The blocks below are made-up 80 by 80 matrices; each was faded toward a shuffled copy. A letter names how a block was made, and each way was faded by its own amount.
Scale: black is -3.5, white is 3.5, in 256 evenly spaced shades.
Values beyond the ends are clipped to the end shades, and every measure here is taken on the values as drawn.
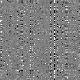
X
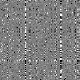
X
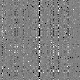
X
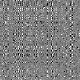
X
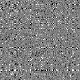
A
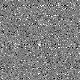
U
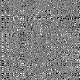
A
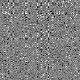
A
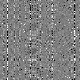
X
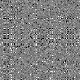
A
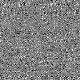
U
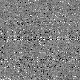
U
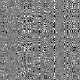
X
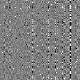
X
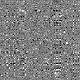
A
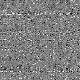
U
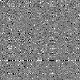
A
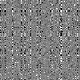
X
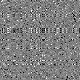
A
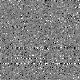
U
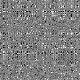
A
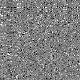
U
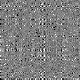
A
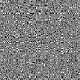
A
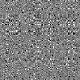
A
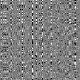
X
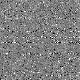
U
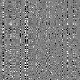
X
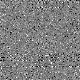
U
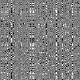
X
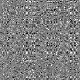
A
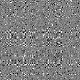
A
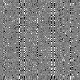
X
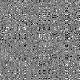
A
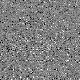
U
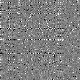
A
